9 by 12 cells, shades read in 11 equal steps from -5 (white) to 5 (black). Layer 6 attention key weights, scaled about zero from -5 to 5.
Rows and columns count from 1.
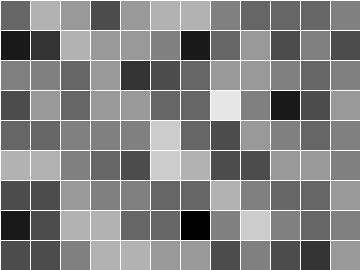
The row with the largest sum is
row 2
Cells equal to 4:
4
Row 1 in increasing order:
-2 -2 -2 -1 -1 0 0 1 1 1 1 2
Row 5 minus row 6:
3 3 0 -1 -2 0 3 0 -3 1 2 0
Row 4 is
2 -1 1 -1 -1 1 1 -4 0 4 2 -1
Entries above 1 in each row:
1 5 2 3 1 3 2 3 5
